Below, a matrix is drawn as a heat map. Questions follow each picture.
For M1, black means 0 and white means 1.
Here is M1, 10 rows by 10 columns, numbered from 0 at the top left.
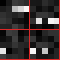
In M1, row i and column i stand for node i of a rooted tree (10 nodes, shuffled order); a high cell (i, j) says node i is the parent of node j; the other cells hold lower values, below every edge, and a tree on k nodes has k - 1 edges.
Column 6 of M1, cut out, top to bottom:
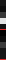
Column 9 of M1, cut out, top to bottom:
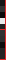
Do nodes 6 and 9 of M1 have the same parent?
yes
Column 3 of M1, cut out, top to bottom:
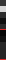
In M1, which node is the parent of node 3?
1
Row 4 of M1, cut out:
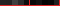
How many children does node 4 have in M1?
0
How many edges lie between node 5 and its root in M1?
3
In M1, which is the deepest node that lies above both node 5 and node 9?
3
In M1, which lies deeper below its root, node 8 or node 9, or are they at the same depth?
the same depth
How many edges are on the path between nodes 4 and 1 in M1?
1
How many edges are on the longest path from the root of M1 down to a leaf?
3
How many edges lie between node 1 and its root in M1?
0
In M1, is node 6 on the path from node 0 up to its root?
no
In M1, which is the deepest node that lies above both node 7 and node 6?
3
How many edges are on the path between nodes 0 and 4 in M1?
4
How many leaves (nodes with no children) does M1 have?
7
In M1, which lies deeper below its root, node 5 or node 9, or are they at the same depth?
node 5
